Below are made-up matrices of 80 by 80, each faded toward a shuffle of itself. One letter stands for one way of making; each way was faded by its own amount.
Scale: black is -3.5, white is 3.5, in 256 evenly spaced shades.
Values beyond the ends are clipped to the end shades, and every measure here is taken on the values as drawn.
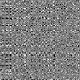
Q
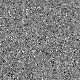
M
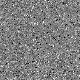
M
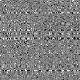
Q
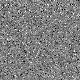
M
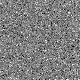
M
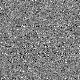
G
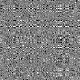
Q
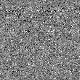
G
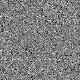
G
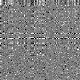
Q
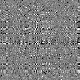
Q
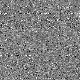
G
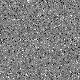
M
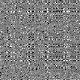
Q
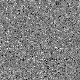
M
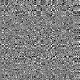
Q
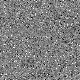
M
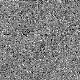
G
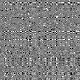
Q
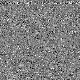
G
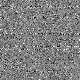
G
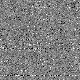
G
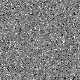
M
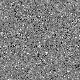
M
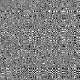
Q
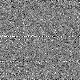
G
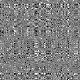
Q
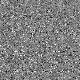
G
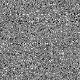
G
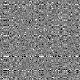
Q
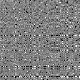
Q
